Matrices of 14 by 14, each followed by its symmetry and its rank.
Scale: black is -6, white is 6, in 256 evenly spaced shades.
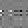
neither, rank one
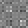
symmetric, rank two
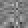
neither, rank two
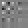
symmetric, rank one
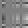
neither, rank one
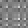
symmetric, rank one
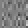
neither, rank two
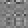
neither, rank two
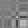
symmetric, rank one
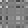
symmetric, rank one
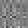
neither, rank two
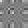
symmetric, rank two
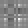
symmetric, rank one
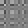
symmetric, rank one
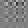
neither, rank one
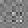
symmetric, rank two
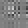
neither, rank one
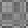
symmetric, rank one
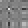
symmetric, rank two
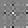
symmetric, rank two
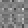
neither, rank two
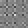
symmetric, rank two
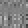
neither, rank two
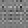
neither, rank two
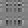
neither, rank one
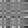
neither, rank one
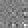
symmetric, rank two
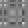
symmetric, rank one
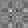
symmetric, rank two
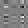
neither, rank one
